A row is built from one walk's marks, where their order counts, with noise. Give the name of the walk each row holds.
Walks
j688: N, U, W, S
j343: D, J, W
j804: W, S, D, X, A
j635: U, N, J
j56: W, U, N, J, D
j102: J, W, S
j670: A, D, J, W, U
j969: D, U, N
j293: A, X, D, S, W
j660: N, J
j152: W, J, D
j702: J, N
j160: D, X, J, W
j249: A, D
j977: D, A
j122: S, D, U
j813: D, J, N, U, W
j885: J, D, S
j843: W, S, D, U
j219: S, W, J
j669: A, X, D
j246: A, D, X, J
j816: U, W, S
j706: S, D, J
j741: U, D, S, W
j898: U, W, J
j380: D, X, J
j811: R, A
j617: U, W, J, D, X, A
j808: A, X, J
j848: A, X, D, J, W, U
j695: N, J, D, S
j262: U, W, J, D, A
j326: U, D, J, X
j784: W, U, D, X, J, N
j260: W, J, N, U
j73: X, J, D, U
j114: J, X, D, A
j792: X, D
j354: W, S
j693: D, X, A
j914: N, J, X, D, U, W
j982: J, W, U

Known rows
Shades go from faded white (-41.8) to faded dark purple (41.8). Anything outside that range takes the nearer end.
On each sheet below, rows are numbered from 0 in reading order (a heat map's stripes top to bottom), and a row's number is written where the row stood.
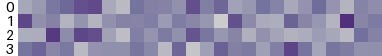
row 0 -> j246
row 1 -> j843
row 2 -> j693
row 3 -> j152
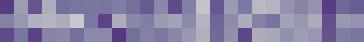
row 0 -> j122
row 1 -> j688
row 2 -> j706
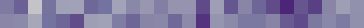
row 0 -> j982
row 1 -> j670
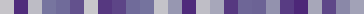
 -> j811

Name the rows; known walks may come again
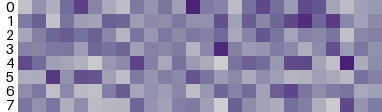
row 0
j808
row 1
j982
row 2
j114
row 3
j813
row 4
j219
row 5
j693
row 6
j260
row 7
j804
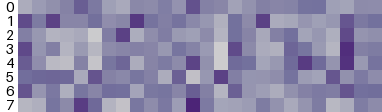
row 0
j848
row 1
j706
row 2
j688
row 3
j843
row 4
j816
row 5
j343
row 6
j741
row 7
j669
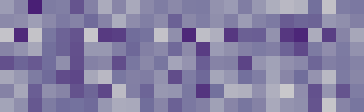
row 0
j380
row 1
j617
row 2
j811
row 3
j670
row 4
j885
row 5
j246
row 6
j969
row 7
j73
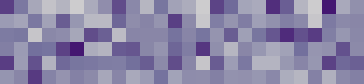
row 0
j354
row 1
j293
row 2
j898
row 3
j977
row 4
j122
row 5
j160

